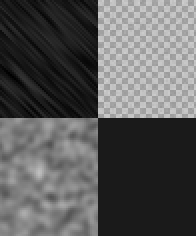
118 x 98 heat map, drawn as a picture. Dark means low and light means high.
It is made of 2 by 2 panels. Panel 1,1: very low, slanting down to the right, faint in contrast. Panel 1,2: high, checkered. Panel 2,1: middling, blotchy. Panel 2,2: very low, flat.
